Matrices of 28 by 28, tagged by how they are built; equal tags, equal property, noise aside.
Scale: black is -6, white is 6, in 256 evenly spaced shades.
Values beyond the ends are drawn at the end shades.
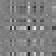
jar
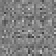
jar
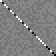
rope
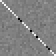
rope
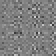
jar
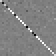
rope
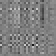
jar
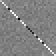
rope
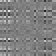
jar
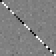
rope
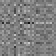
jar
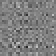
jar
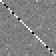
rope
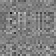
jar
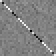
rope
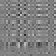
jar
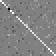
rope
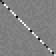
rope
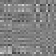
jar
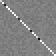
rope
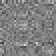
jar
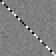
rope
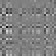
jar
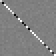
rope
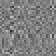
jar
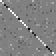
rope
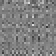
jar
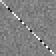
rope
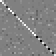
rope
